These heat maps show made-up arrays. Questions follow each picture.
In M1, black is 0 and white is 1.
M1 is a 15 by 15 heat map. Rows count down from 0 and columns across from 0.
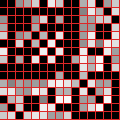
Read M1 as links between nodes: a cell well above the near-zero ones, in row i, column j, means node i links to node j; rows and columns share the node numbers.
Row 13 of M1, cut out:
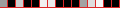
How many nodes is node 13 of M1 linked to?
7
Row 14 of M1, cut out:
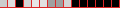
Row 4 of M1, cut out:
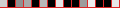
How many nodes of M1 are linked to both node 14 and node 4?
4
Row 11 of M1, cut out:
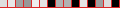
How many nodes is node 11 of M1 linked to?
11
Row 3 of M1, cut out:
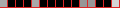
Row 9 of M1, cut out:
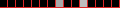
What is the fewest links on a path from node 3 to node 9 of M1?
2
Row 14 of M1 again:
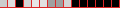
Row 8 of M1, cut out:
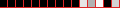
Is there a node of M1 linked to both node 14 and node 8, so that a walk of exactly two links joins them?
no
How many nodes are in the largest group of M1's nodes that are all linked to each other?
6
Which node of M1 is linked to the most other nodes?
node 10
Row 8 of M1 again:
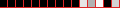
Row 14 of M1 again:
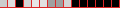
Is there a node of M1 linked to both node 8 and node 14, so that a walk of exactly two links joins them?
no
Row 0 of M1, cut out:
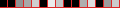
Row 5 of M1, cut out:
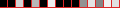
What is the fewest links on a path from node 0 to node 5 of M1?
2
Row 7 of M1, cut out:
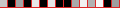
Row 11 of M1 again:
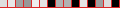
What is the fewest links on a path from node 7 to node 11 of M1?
1
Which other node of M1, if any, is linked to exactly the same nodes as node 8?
node 1
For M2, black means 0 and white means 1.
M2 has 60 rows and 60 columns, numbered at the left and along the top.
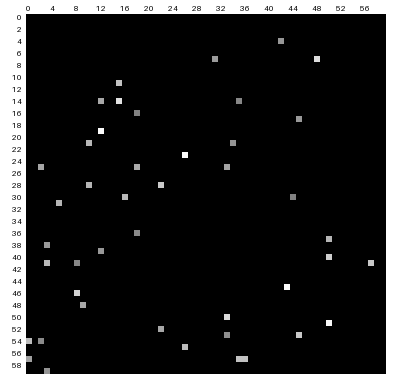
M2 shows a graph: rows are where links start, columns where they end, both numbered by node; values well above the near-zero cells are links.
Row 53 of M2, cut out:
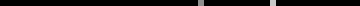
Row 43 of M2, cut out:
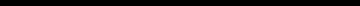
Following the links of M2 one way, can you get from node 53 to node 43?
yes
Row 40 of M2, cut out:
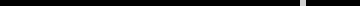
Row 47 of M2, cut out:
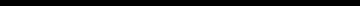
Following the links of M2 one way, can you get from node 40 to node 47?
no
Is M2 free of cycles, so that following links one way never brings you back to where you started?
yes
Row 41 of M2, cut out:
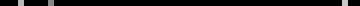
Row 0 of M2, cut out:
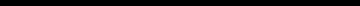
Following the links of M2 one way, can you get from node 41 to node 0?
yes
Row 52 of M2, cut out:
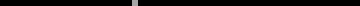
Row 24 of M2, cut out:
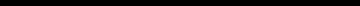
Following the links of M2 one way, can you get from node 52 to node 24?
no
